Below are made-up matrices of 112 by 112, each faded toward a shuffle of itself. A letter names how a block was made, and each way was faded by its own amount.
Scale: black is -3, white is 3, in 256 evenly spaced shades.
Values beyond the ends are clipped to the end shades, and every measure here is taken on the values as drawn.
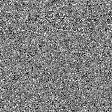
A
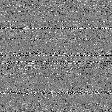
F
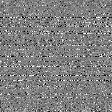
F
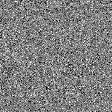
A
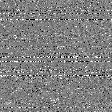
F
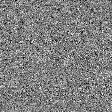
A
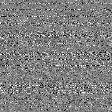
F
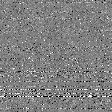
F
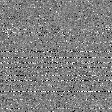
F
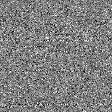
A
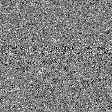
A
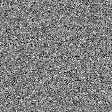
A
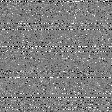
F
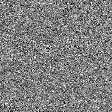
A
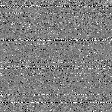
F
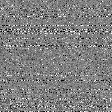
F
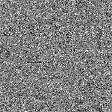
A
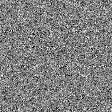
A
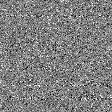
A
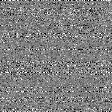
F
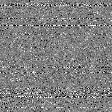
F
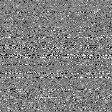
F
